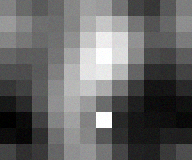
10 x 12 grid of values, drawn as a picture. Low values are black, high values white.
Overall the values sit about 40% of the way up the scale. The ninth with the highest average is the centre. One lone cell stands out, far higher than its neighbours. The bottom middle is the roughest part.
